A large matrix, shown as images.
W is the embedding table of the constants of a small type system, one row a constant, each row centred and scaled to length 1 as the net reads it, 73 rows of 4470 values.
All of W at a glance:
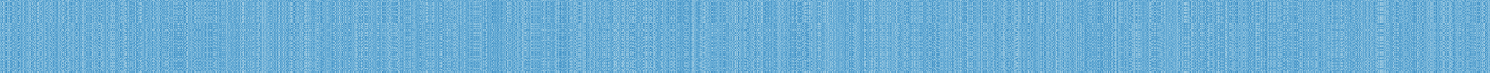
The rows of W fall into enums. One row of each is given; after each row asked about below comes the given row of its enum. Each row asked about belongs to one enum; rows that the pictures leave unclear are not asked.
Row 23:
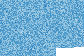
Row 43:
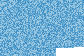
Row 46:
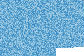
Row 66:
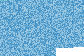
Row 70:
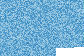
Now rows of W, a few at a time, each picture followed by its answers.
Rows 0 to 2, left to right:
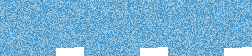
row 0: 70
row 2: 43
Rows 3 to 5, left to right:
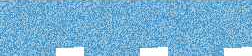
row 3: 43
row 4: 43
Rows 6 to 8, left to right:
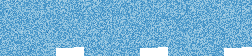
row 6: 23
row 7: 43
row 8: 66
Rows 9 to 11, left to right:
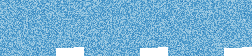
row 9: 46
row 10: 43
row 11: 23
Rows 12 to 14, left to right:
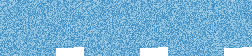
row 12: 43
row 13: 43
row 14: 23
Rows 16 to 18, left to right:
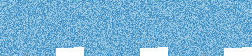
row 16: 43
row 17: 46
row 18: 70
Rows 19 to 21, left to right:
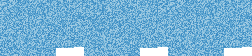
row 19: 43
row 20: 66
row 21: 43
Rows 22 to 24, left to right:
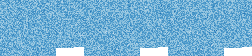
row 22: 46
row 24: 23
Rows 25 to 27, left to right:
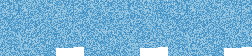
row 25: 66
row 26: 23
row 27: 66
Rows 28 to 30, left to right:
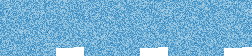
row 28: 23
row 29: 70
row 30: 70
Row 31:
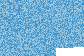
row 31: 66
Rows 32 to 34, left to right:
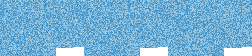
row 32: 23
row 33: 23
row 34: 66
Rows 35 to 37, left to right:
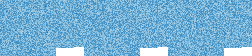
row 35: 23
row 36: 66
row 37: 46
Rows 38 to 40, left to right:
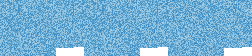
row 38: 66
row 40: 70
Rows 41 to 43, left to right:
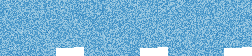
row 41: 23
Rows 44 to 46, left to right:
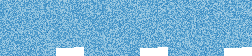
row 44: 23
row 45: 66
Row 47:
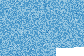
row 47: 23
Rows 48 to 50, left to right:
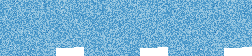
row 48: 23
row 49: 66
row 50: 23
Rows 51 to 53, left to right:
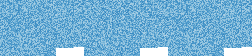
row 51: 66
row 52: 46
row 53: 66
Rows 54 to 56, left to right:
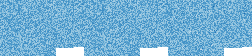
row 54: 66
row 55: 66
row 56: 23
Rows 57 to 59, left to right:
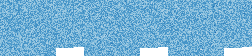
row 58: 70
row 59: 23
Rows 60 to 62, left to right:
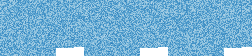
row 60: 43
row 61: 70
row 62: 66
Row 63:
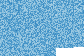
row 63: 66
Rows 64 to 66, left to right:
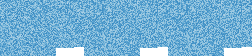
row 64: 70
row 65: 66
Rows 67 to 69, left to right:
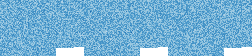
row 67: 46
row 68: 23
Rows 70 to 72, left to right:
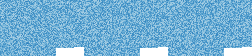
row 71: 43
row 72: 43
